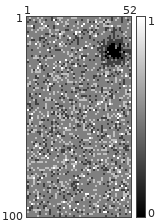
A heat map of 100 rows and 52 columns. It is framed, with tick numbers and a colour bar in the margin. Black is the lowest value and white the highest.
Ninth with the lowest average: top right. Dips: one, in the top right. Slope: none. Stripes: none. Grain: fine.
